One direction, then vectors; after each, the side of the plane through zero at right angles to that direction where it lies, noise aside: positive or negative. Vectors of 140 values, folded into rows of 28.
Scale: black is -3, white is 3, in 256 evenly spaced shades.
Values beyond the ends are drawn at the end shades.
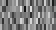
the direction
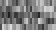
negative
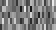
negative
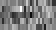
positive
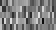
positive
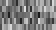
negative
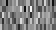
positive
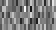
negative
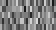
positive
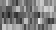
negative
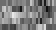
negative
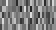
negative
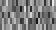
negative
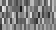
negative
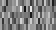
positive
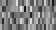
positive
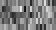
positive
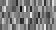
negative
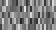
negative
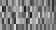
positive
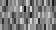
positive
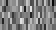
positive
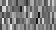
negative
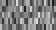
positive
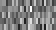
positive
